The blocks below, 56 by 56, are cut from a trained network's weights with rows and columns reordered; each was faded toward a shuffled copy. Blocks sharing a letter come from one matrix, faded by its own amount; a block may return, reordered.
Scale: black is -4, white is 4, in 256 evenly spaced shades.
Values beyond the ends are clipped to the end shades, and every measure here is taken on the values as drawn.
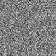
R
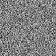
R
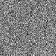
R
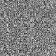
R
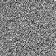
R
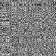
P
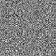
P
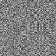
P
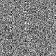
R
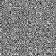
P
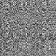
P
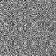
P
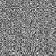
P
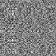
P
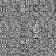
P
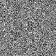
R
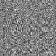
P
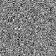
R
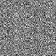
P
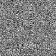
R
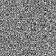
R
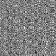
P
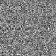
R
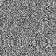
R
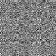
P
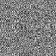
P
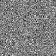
R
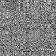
P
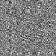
P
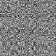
P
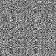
P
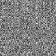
P
